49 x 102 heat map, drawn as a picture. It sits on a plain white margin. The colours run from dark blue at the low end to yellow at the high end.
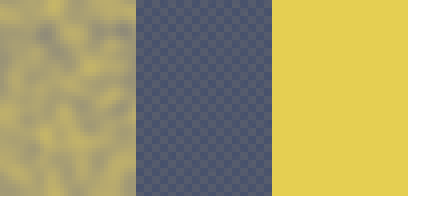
It is made of 1 by 3 panels. Panel 1,1: high, blotchy, faint in contrast. Panel 1,2: low, checkered, faint in contrast. Panel 1,3: very high, flat.
